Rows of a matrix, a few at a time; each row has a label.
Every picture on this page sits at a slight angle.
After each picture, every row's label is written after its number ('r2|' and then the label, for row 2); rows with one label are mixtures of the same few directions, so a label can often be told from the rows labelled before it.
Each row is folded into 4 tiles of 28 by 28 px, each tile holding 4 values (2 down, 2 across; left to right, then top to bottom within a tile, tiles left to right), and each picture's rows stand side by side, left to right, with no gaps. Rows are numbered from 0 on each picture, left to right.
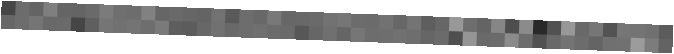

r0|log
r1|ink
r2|log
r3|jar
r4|jar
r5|log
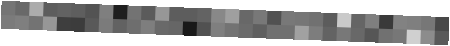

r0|ink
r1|log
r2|log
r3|log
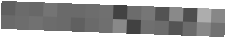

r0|log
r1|jar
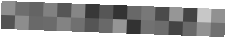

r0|jar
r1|jar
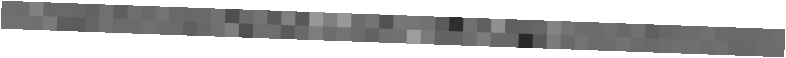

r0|ink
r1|log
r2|jar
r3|log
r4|log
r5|jar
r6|ink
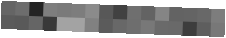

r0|ink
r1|log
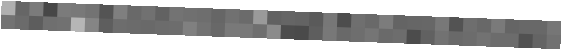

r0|log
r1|log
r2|ink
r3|log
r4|log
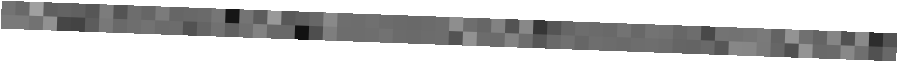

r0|ink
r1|log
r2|log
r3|ink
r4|jar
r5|jar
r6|ink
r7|jar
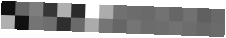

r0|jar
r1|jar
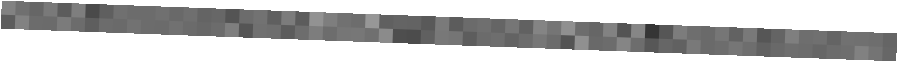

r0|jar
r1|jar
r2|jar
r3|ink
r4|jar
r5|jar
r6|jar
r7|log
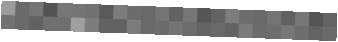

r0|log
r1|jar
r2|jar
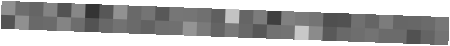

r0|jar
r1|log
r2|log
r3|log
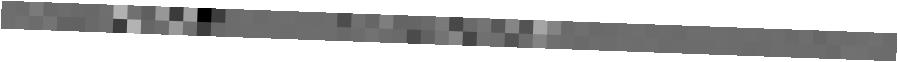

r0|ink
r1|jar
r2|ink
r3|log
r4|jar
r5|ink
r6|log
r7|ink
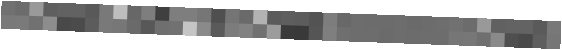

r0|ink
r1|log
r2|ink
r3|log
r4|ink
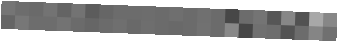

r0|jar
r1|jar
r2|jar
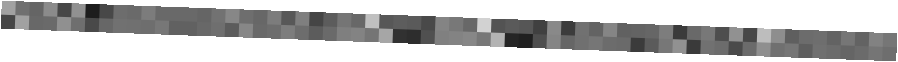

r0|jar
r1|ink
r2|jar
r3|ink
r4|ink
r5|log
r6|jar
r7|jar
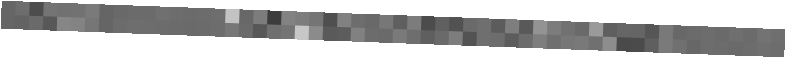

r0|ink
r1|log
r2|log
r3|jar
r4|jar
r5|ink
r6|jar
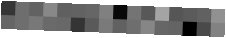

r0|log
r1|log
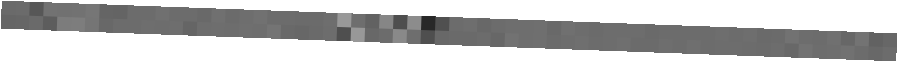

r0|ink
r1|log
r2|ink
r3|jar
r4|ink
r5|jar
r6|jar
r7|jar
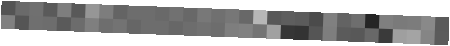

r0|jar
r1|jar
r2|ink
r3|ink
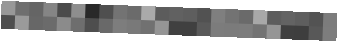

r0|jar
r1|ink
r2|ink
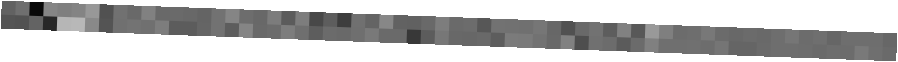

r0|ink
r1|ink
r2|jar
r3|log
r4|ink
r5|jar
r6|ink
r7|log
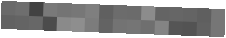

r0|ink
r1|ink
